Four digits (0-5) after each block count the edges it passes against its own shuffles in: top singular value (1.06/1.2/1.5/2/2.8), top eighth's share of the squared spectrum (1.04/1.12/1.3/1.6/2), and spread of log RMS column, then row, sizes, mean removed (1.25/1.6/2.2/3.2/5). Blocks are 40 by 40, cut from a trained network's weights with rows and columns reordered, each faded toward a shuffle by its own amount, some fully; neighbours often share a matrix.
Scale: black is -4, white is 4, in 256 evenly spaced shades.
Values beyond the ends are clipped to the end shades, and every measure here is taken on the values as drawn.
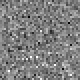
0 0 0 0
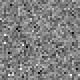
1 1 0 0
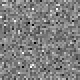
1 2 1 0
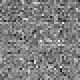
2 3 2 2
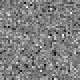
0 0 0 0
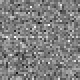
2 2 0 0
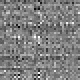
3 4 2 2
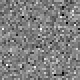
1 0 0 0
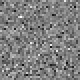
0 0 0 1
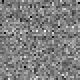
2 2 1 0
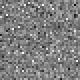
0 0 0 0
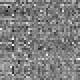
3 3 2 1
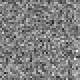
2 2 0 0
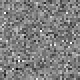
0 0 0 0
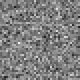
2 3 0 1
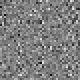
3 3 2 1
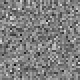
2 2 0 0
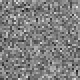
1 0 0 0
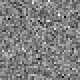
0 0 0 0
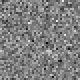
0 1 0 0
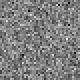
1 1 0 0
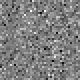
1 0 0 0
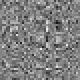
4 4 2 2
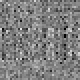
3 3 1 2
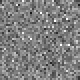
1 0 0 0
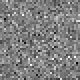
1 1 0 0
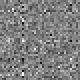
3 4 1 1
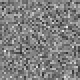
1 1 0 0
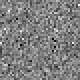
1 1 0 0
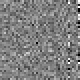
3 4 2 0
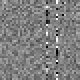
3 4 1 0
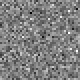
2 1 0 0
